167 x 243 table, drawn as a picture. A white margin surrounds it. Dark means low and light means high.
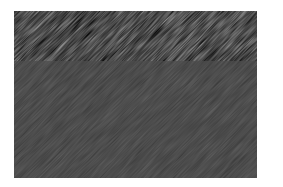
The distribution is heavy-tailed on both sides. Streaks slant up to the right. The halves do not mirror each other. A horizontal seam about 30% of the way down splits the table, and the bottom part is calmer. No row or column stands out. Overall the values sit about 30% of the way up the scale.
